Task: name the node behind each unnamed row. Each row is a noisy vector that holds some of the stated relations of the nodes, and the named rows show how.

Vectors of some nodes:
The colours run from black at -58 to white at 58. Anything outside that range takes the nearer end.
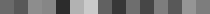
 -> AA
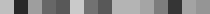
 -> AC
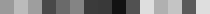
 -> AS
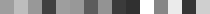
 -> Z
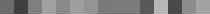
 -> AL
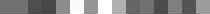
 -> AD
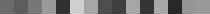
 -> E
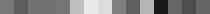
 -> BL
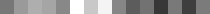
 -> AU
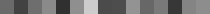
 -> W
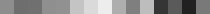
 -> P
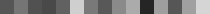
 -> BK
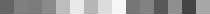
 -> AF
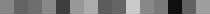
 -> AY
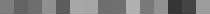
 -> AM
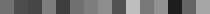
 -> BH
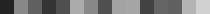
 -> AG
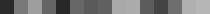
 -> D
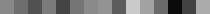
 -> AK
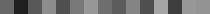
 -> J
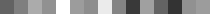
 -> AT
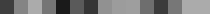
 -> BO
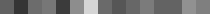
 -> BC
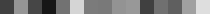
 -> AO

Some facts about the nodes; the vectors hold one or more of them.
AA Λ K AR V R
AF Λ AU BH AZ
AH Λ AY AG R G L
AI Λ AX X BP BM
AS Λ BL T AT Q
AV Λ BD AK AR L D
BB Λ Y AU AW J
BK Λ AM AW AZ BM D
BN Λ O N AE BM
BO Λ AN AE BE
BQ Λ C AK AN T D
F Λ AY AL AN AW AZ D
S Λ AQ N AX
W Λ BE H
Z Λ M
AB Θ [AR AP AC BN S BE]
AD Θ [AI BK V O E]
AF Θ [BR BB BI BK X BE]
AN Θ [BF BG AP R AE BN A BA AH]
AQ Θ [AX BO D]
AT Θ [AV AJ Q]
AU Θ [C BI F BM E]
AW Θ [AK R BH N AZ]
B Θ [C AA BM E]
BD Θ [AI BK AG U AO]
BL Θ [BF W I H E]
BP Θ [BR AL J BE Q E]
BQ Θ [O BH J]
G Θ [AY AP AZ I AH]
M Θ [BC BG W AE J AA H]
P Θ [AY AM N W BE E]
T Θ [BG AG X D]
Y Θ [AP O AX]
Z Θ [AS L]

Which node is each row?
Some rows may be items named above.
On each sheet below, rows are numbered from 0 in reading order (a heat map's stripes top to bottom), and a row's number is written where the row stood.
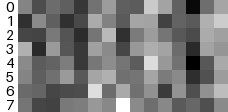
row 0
R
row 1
AG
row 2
BG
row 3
BN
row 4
AZ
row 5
AM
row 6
V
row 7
BQ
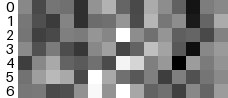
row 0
I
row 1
BH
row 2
BQ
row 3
AH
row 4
AQ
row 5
F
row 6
AD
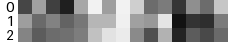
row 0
BD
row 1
G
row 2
BL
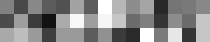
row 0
Y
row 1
BD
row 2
Z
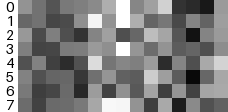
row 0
AW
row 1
AD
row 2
AH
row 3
BQ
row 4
AI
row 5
R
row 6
O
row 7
M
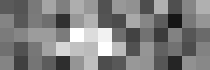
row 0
BR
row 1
I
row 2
B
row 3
BP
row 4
BF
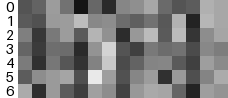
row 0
AX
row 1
Q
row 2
BE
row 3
H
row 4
AE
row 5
BI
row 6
BN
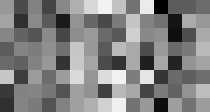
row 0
AN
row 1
AP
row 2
N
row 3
BB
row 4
E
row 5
AB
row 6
X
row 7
T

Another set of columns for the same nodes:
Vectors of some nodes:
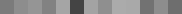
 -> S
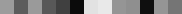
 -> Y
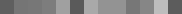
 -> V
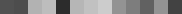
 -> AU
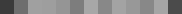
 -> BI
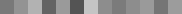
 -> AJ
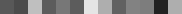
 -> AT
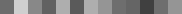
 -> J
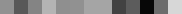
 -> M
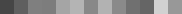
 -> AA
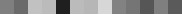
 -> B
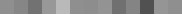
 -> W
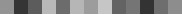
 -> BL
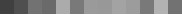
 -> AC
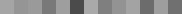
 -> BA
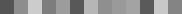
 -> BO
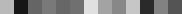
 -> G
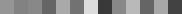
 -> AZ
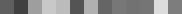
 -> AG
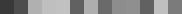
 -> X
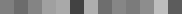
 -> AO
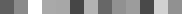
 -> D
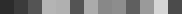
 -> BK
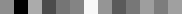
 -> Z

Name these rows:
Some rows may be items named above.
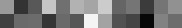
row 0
BL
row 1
BQ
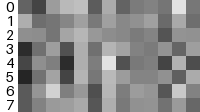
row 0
AG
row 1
I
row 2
W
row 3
Q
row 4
BH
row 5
Q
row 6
BO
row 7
BB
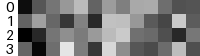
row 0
BE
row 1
O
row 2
BP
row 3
BD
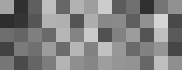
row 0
BL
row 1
BK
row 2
R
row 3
E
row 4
BF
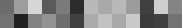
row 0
AX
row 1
AB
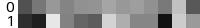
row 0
F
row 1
AQ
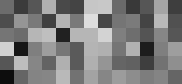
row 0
AD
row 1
BH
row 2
B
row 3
AN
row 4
J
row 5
BR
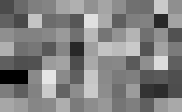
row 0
AA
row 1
AT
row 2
AY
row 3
AP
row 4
AI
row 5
AF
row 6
P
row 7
H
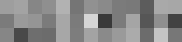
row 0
H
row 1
N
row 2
AH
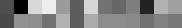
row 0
T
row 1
AL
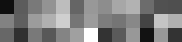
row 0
BE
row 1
BG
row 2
AW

